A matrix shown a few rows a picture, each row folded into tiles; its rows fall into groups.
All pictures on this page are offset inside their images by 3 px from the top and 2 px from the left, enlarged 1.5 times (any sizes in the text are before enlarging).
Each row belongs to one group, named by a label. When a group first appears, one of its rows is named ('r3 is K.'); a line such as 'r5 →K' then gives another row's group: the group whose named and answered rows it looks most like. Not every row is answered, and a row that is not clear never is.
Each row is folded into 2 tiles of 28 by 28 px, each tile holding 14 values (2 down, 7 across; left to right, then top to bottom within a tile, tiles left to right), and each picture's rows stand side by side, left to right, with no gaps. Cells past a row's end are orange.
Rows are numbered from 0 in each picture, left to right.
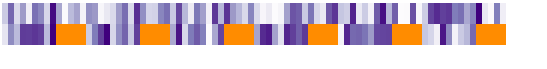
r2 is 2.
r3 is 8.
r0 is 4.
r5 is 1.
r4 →8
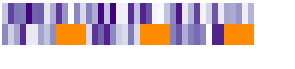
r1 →2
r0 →1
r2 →2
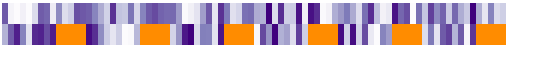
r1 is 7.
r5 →4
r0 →8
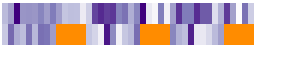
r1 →1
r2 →1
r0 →4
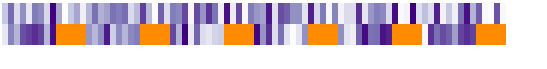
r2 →7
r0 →4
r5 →8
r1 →1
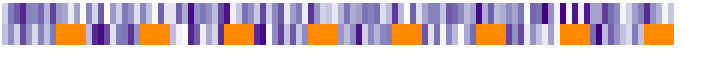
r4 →1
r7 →2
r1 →8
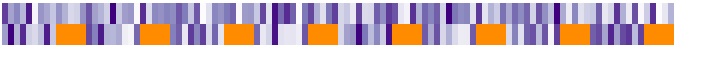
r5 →7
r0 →2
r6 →4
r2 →2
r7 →2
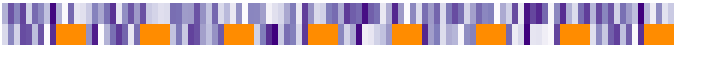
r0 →4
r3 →8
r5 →7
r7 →4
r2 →2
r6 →1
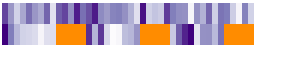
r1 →7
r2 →8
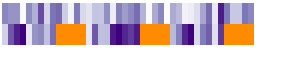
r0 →8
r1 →4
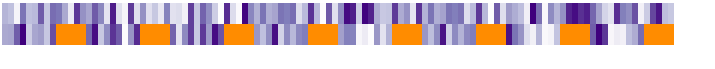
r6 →7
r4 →7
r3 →1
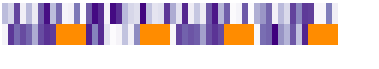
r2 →8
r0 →8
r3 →8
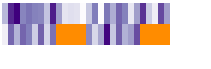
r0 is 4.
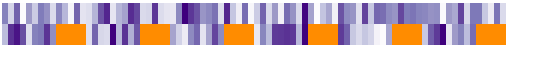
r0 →8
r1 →4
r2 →1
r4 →7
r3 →4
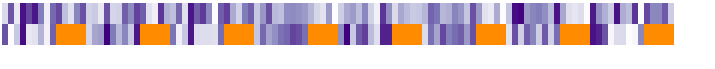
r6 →4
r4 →2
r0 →1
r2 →1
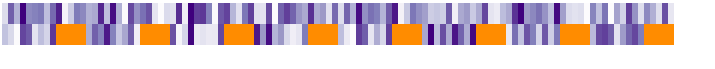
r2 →1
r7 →8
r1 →2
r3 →7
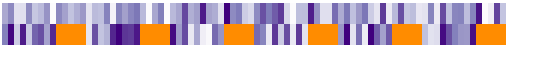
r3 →2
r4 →2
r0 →2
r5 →1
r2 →7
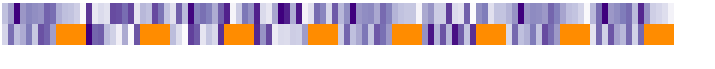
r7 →4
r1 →7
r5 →2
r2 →1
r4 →4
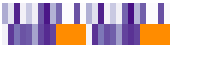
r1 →8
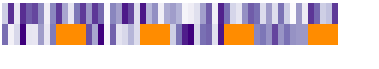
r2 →8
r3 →2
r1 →7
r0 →1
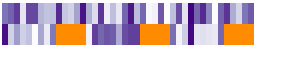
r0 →7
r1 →8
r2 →1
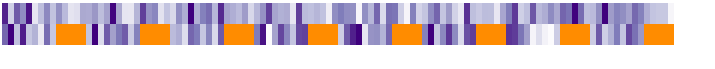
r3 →2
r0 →2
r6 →7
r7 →4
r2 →4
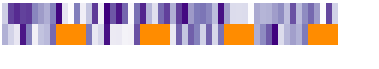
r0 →1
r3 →8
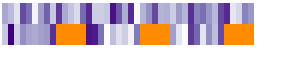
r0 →2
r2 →1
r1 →7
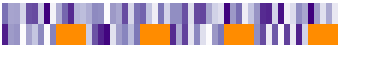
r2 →7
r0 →7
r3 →2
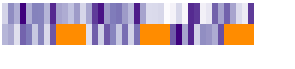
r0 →4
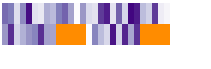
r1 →4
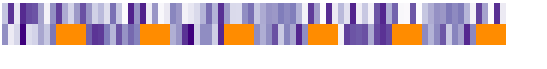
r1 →2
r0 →1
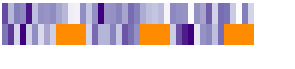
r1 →4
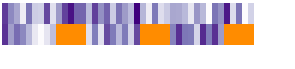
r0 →7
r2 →2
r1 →4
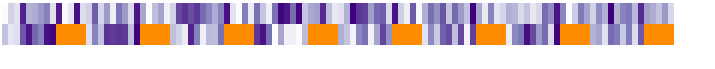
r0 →1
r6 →8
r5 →4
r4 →1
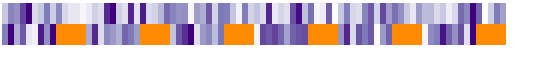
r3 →8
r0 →2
